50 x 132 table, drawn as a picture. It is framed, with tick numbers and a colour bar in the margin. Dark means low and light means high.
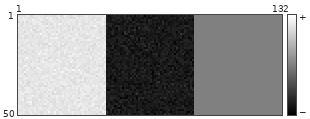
It is made of 1 by 3 panels. Panel 1,1: very high, fine-grained, faint in contrast. Panel 1,2: very low, fine-grained, faint in contrast. Panel 1,3: middling, flat.
